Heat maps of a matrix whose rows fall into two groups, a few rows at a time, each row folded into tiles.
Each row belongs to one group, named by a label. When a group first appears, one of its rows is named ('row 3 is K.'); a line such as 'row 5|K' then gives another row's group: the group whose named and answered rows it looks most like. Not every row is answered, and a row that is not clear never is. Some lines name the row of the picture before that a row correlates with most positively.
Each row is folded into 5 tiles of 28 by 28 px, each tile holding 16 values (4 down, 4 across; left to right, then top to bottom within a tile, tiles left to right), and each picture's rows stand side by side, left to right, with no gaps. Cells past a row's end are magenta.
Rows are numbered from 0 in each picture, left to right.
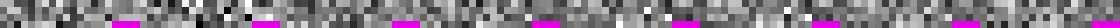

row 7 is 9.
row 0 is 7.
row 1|7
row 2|7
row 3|9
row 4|9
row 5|9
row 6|9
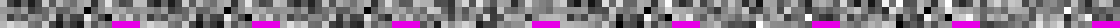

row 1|7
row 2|7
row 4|7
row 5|9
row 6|7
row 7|9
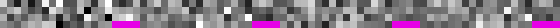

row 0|7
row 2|9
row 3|9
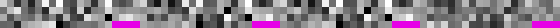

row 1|7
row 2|7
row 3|7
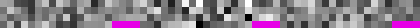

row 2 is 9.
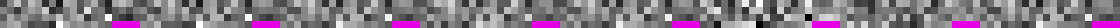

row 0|9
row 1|9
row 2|9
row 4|9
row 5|7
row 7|9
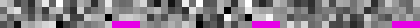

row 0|7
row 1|7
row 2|7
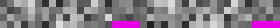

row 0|9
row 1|9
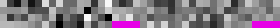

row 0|7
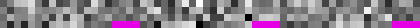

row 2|9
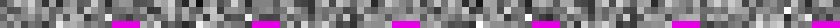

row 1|9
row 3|9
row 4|7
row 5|9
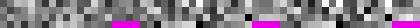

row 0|9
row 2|7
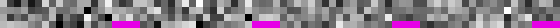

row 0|7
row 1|7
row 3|9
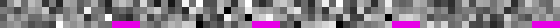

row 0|9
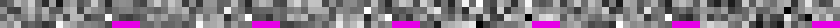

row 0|9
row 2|9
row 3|7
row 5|7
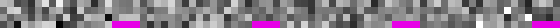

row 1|9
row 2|7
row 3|9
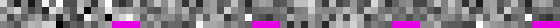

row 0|7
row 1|9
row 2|9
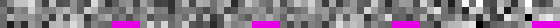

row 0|9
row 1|7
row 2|9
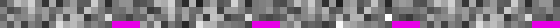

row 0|9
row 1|9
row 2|9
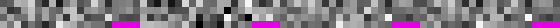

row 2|9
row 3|9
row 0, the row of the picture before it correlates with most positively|1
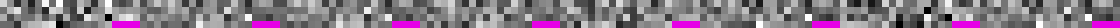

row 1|9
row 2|9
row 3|9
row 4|7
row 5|9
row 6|7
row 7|9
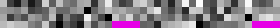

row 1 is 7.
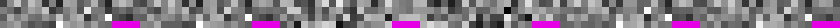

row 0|9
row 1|9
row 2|7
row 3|7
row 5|9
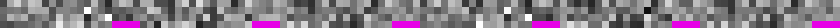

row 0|9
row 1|7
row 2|7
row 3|9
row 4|7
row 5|7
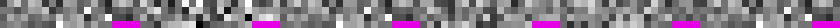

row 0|9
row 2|9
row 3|7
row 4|9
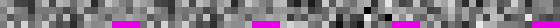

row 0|7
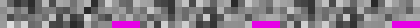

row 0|7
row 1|7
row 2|7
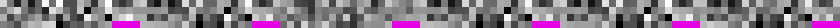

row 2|7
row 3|7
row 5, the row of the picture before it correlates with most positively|0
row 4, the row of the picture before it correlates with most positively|0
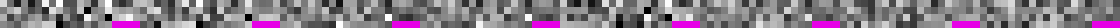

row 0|7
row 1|7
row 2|9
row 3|9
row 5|9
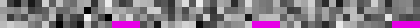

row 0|7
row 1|7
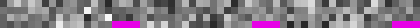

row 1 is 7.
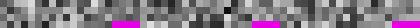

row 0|9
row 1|7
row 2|7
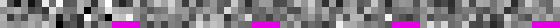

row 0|7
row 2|9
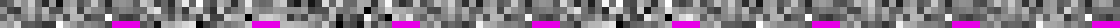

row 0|9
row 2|7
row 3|9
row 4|7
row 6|9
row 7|9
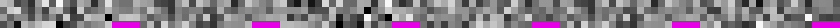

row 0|7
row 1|7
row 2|7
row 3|9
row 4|7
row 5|9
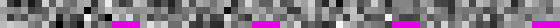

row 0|7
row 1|7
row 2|9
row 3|7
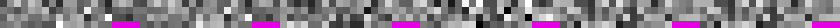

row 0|9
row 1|9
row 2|7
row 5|7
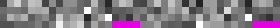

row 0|9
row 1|9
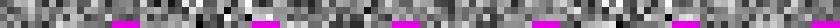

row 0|9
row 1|7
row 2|7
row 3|7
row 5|9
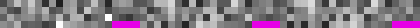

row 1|9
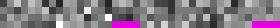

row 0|9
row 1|7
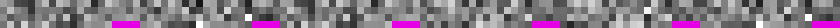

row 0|7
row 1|9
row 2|7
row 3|9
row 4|9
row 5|9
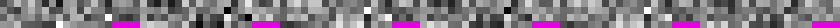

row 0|9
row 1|7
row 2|9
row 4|9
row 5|7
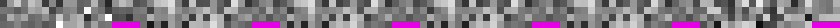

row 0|9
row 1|9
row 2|9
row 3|9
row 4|9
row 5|7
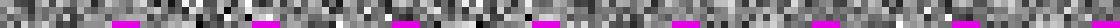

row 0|7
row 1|7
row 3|7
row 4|7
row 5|9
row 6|9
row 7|9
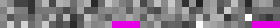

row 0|7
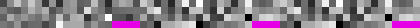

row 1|7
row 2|7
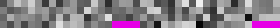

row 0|9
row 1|7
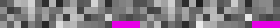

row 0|9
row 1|9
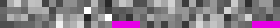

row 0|9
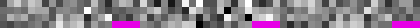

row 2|9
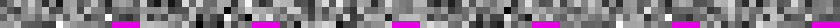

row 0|9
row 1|7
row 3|7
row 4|9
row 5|9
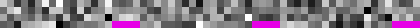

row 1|9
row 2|7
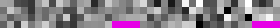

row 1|7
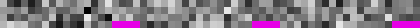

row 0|7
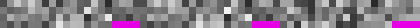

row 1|9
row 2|7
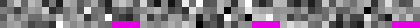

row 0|9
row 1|7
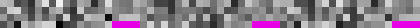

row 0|7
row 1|7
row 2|7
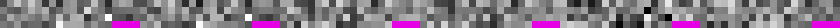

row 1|9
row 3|7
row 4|7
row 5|9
